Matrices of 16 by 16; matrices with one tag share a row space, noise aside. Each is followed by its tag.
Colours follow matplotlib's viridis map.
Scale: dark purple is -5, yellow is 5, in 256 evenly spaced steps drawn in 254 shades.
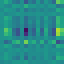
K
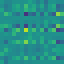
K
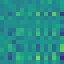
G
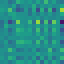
G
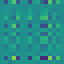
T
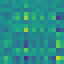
K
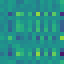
G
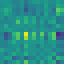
K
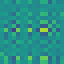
T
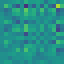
K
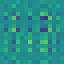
T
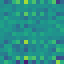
K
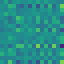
G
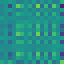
G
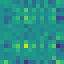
K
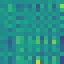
G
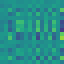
G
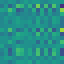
G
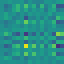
K
